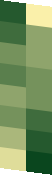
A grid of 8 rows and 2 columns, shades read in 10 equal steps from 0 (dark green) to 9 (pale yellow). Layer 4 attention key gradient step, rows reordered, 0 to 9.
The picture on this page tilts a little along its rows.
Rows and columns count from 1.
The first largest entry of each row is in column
2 2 2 2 1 1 1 1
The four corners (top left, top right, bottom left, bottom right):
1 9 8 0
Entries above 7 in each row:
1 0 0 0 0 0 0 1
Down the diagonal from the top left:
1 5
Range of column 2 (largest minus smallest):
9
